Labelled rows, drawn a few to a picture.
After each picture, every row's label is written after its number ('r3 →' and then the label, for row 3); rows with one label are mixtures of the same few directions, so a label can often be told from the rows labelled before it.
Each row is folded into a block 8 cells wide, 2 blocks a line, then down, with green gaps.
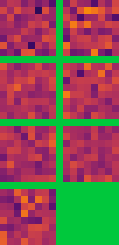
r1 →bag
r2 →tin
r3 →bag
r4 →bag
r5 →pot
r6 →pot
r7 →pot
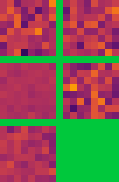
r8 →pot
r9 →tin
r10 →bag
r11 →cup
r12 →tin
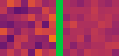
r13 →tin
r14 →cup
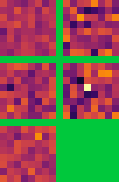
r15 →bag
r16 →tin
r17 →cup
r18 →pot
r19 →bag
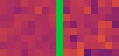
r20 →bag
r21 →pot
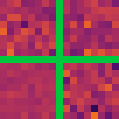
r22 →pot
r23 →pot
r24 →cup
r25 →bag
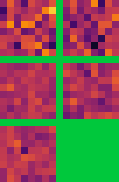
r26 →tin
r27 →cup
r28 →cup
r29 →pot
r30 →pot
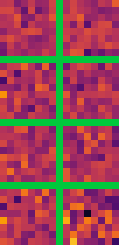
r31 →pot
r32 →pot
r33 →bag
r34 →bag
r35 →cup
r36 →pot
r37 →bag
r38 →pot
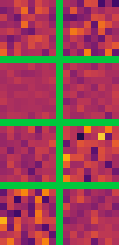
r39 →pot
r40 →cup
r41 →tin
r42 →tin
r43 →cup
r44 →bag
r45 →bag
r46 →bag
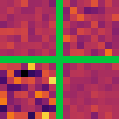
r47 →cup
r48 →tin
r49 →tin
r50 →bag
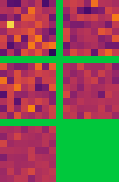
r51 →cup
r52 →tin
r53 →bag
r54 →pot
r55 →bag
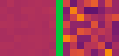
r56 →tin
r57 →tin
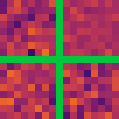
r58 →bag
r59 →tin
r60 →tin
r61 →pot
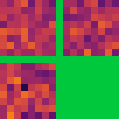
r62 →cup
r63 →cup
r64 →pot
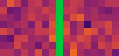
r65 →tin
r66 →pot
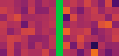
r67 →pot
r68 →bag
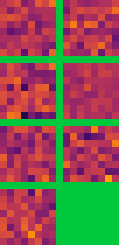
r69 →cup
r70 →tin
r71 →pot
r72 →pot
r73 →bag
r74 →tin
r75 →cup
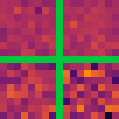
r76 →bag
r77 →cup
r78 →cup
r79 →tin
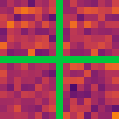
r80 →tin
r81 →tin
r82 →tin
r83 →cup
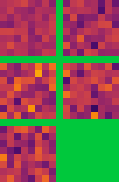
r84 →cup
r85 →bag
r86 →bag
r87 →bag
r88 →bag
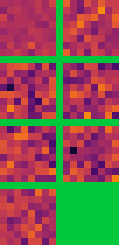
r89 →bag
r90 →bag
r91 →cup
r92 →cup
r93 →tin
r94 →cup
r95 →cup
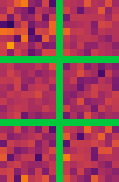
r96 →cup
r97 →bag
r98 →pot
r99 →bag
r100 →pot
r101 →bag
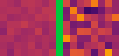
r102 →pot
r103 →tin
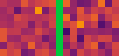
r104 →bag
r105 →bag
